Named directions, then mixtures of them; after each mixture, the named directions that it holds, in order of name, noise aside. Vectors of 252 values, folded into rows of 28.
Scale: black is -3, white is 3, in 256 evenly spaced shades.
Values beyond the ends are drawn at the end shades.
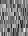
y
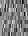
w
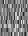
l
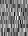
l, y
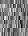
w, y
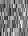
w, y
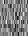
l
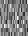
l, w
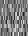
l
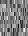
y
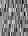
w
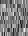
y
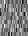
l, w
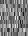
l, y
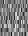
l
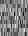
l, y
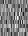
l, y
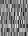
l, y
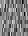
w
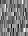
w, y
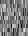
y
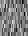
w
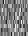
l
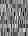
l, y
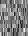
y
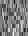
l, y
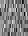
w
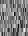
y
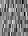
w
